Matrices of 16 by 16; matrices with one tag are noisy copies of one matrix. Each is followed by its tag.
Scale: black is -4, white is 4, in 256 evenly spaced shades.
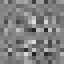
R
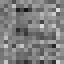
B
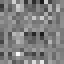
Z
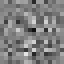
R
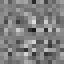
R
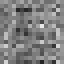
B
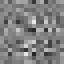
R
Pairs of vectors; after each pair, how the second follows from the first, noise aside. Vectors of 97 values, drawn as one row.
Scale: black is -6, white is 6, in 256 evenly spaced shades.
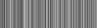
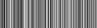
scaled up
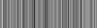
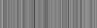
shrunk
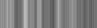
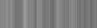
shrunk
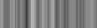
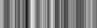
scaled up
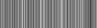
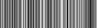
scaled up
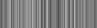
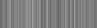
shrunk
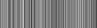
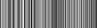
scaled up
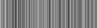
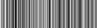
scaled up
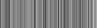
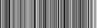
scaled up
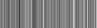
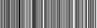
scaled up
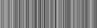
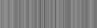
shrunk
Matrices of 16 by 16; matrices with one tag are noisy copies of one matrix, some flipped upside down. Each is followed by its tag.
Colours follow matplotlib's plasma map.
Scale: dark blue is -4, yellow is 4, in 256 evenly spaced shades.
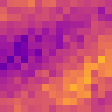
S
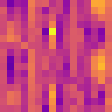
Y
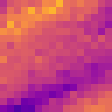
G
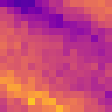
G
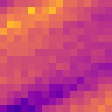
G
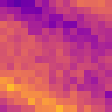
G
